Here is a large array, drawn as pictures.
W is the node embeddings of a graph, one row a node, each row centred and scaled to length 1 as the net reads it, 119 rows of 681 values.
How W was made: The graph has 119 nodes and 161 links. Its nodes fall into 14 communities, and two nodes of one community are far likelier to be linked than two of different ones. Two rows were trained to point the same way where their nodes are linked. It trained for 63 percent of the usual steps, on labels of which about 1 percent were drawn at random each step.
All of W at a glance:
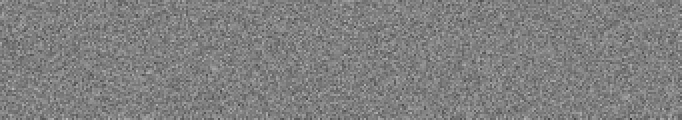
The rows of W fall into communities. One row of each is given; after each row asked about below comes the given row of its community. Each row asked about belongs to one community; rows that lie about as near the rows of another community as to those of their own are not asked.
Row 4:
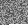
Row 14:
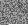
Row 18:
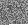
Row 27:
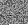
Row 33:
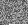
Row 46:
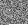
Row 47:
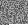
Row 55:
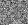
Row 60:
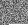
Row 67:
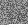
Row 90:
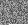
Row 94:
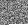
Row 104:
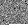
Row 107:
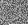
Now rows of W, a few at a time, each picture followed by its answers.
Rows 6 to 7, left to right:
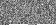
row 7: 90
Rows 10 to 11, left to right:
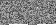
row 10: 90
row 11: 47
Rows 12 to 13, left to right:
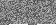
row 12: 14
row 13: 33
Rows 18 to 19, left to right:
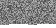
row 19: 104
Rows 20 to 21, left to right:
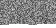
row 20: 67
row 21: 94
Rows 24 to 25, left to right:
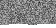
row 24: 67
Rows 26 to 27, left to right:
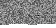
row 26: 4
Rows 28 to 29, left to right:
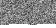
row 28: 60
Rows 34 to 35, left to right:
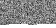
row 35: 107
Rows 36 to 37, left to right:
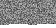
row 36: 46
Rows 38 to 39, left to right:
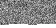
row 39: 60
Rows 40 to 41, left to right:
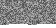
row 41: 55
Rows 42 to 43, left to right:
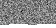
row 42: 4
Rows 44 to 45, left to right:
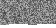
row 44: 94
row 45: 107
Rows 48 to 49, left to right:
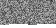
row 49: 107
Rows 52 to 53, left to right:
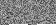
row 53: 55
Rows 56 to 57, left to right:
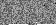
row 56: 33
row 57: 47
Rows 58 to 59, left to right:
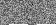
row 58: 60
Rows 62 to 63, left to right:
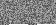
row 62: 46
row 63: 47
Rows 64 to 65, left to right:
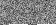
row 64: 55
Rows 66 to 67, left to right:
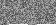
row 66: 33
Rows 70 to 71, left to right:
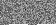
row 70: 18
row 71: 14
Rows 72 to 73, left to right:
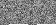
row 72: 46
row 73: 60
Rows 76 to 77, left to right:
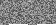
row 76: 90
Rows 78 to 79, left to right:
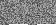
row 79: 27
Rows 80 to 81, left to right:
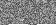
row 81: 33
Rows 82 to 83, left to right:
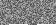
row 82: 46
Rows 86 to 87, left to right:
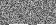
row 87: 55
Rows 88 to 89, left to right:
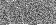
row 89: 18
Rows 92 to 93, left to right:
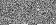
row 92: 18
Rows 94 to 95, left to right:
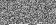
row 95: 94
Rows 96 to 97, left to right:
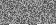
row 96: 67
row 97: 104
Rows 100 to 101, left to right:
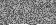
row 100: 33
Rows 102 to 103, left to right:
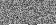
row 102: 46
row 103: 47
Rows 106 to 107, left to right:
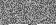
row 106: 90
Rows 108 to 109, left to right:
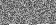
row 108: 67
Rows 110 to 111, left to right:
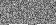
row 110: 90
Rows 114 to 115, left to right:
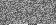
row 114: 14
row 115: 60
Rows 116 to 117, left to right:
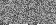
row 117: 47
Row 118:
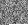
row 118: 104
